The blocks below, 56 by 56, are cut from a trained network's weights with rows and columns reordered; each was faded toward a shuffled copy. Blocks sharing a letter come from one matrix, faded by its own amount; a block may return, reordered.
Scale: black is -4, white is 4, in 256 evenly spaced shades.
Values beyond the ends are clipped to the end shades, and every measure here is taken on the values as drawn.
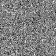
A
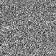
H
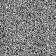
A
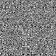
H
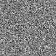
H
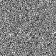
H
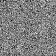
A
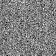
A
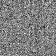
A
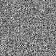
H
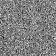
A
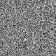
H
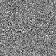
H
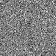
H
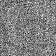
A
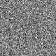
H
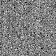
A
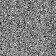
A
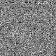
H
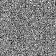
A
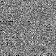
H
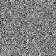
H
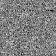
H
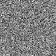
H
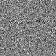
H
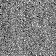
A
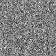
H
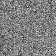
A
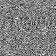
H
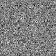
H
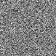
H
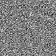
H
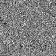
H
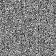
A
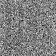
A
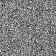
A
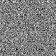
H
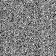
A
